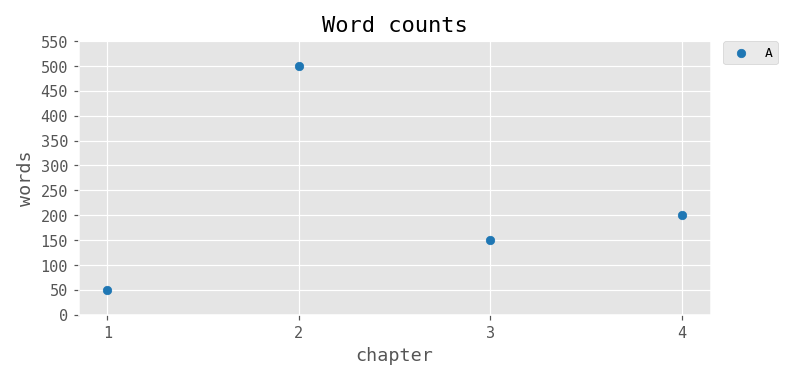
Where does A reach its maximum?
2
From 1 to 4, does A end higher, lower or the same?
higher
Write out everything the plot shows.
Title: Word counts
x-axis: chapter, ticks 1 2 3 4
y-axis: words, ticks 0 50 100 150 200 250 300 350 400 450 500 550
Legend: A
Values:
A: 50 500 150 200
